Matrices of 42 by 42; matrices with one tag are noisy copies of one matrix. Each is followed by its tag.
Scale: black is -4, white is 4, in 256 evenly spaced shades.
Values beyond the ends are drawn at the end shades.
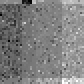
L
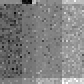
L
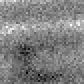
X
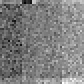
L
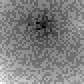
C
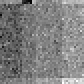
L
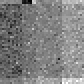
L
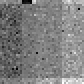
L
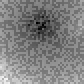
C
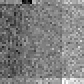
L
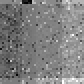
L
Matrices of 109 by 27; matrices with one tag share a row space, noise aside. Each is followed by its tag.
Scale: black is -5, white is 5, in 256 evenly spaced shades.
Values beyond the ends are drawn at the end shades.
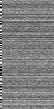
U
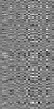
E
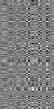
E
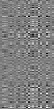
E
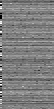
U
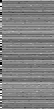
U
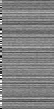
U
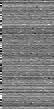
U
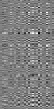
E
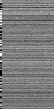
U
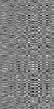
E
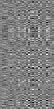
E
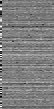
U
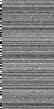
U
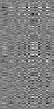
E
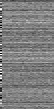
U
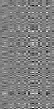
E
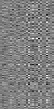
E
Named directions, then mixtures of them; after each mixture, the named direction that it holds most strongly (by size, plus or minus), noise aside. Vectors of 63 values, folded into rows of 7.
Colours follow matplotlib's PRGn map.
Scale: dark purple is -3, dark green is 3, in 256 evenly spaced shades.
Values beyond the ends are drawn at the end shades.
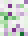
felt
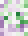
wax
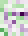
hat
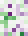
felt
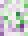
wax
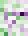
hat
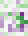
wax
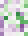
wax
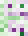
felt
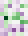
wax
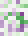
wax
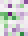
felt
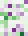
felt
